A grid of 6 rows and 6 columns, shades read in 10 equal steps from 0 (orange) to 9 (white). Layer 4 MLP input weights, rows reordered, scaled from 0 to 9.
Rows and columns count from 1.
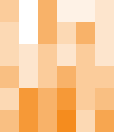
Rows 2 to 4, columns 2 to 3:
9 3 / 7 5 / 7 5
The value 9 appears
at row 1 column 2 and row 2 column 2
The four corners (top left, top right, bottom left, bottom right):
5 7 4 2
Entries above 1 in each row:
6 6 6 6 4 4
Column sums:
31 34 22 25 32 32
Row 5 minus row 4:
2 -6 -2 -2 0 -1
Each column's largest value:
6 9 5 8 8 7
